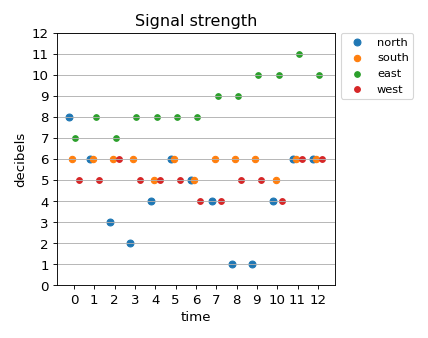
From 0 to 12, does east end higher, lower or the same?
higher
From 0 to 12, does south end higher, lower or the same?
the same
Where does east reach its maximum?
11
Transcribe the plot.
Title: Signal strength
x-axis: time, ticks 0 1 2 3 4 5 6 7 8 9 10 11 12
y-axis: decibels, ticks 0 1 2 3 4 5 6 7 8 9 10 11 12
Legend: north, south, east, west
Values:
north: 8 6 3 2 4 6 5 4 1 1 4 6 6
south: 6 6 6 6 5 6 5 6 6 6 5 6 6
east: 7 8 7 8 8 8 8 9 9 10 10 11 10
west: 5 5 6 5 5 5 4 4 5 5 4 6 6
